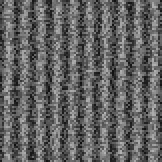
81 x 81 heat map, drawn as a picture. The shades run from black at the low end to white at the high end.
It looks the same turned upside down. No seam splits the table. No overall slope runs across the table. Stripes running up and down repeat 10 times from left to right. No row or column stands out. Overall the values sit about 40% of the way up the scale.
